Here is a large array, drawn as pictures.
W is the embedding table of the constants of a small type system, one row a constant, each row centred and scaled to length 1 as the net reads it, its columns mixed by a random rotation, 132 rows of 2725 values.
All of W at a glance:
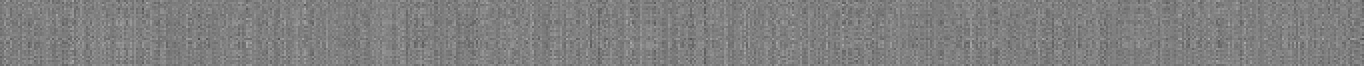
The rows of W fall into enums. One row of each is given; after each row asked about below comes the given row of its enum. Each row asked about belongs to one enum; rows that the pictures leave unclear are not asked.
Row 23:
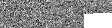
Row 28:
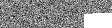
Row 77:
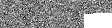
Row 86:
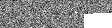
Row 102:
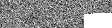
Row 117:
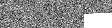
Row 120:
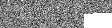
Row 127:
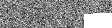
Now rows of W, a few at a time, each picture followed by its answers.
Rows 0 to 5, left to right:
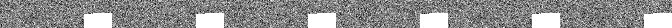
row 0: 102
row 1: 23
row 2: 23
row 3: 77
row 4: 102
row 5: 127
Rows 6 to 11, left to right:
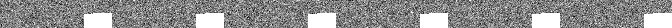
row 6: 102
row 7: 120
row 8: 77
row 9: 86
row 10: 120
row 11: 28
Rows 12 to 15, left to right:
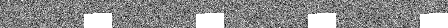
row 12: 120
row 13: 28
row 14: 102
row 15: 127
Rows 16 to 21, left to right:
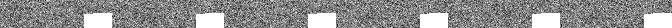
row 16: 23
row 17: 127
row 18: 23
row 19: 102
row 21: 102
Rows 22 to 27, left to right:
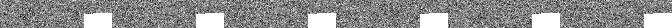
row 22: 77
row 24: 23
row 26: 102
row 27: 23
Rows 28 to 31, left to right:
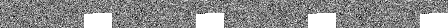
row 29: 77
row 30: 117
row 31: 77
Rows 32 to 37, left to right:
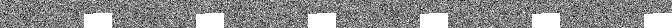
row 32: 77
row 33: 127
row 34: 23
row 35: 117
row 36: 86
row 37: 28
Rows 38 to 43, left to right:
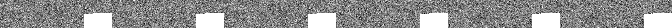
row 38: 117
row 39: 120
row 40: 117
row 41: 77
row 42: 102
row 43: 102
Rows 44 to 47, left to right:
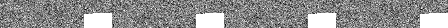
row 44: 117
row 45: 102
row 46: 102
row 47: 117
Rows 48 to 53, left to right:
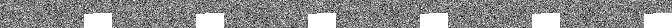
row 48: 117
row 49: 120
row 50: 127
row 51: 117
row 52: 28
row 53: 77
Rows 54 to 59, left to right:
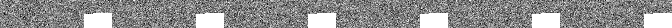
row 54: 77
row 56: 23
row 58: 120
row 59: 23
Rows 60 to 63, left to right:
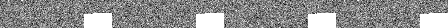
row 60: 120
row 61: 28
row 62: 102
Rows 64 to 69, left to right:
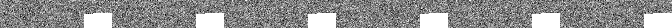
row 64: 77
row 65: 23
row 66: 120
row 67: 117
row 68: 120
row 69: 23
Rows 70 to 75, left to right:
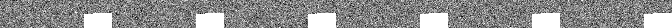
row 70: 86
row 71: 77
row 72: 102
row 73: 28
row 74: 28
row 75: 120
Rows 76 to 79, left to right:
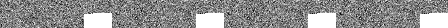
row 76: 102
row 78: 77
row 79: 77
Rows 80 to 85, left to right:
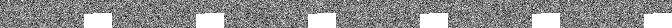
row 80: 120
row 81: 28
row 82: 127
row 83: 120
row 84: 117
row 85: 120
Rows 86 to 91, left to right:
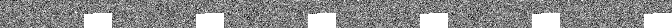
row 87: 117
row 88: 77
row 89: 120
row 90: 77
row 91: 120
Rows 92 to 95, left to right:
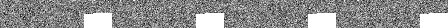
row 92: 77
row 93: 120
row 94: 117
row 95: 120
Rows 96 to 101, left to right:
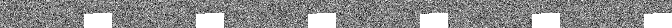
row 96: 23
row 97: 23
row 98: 117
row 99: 77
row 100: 102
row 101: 120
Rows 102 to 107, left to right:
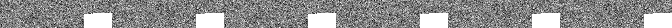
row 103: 117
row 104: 102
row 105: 23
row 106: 117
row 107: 117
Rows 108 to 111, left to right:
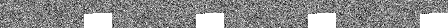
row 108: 117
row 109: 102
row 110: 102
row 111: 77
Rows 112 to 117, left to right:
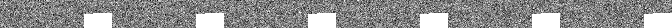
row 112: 23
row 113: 23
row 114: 86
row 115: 120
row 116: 117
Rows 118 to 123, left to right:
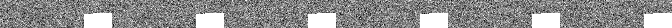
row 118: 127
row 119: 102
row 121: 77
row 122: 23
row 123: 23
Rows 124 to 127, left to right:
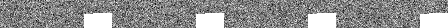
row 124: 23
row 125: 23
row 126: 117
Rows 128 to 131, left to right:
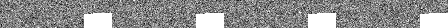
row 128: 102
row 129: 120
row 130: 86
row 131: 117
